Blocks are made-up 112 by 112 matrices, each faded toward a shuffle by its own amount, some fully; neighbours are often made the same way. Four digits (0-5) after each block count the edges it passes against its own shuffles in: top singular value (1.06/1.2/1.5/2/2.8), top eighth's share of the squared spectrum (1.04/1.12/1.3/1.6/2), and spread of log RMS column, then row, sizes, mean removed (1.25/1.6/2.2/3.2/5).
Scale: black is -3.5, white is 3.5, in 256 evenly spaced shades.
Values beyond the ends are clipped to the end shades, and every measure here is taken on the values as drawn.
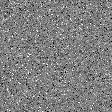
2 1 0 0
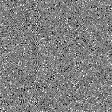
3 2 1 0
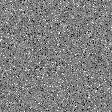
0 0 0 0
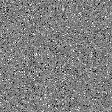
3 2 1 0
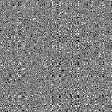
5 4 3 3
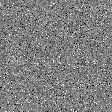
2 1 0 0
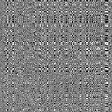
5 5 4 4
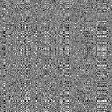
5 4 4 3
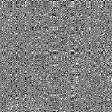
5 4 3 3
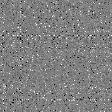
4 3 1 2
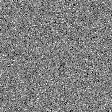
1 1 0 0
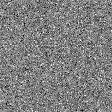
2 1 0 0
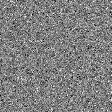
3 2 1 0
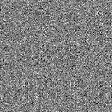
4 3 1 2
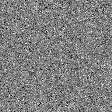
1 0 0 0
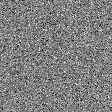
0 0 0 0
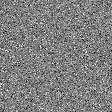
0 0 0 0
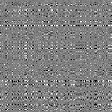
5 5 3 4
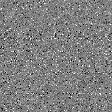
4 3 1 2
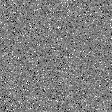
3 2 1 1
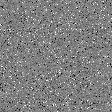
2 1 0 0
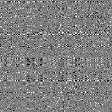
5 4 2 3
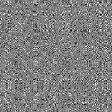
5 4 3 3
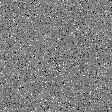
1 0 0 0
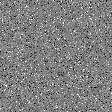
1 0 0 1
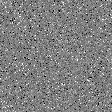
1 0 0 0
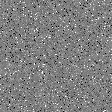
0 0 0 0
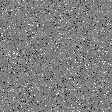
0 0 0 0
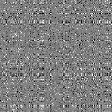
5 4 3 3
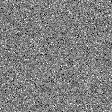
3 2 0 0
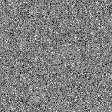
3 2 1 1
